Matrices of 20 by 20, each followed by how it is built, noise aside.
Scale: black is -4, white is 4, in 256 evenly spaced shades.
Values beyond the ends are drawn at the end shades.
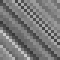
Toeplitz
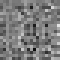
low rank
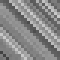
Toeplitz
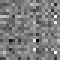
low rank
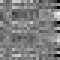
low rank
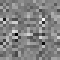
low rank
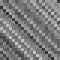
Toeplitz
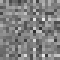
low rank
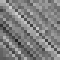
Toeplitz
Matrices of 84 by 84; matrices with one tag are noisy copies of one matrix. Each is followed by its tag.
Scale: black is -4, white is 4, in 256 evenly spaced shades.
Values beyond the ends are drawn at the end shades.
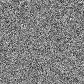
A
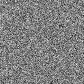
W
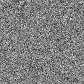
A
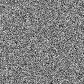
W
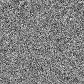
A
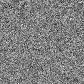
A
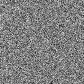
W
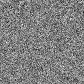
A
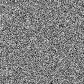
W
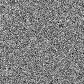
W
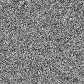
A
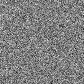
W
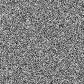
W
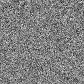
A
